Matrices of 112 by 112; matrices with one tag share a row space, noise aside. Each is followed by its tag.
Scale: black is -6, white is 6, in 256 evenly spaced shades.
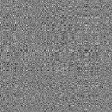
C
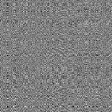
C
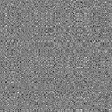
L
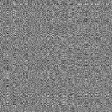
C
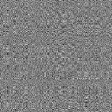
C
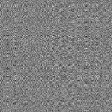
C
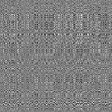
L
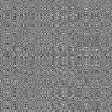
C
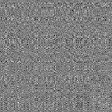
L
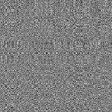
L
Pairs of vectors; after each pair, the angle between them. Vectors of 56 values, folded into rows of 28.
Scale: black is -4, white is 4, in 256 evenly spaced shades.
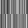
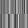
partly aligned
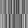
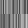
orthogonal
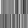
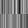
partly opposed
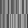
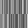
nearly opposite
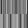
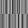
orthogonal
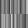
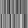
partly aligned
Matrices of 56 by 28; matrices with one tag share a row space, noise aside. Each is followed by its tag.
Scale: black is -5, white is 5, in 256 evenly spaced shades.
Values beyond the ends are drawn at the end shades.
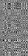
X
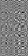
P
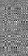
X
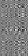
P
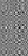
P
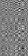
P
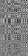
X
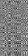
X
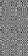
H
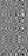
P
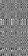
H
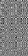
H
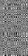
X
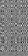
H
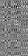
X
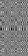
H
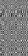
H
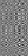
P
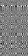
H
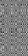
H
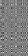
H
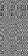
H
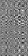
P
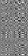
P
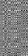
X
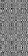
H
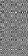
H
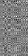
X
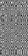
H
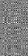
X
